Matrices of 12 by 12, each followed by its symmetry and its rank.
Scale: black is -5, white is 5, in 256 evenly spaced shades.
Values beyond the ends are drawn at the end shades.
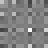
symmetric, rank two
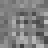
antisymmetric, rank two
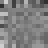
antisymmetric, rank two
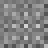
symmetric, rank two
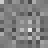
symmetric, rank two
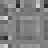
antisymmetric, rank two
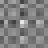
symmetric, rank one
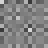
symmetric, rank two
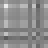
symmetric, rank one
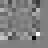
antisymmetric, rank two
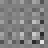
symmetric, rank one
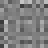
antisymmetric, rank two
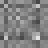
symmetric, rank two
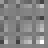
symmetric, rank one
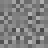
antisymmetric, rank two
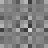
symmetric, rank one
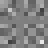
symmetric, rank two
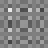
symmetric, rank one
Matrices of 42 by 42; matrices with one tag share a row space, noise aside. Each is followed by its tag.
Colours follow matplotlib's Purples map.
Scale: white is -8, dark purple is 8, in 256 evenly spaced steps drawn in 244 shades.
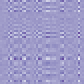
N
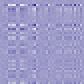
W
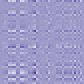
W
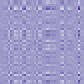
N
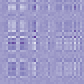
W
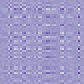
N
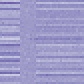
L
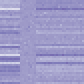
L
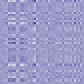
W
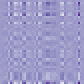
N
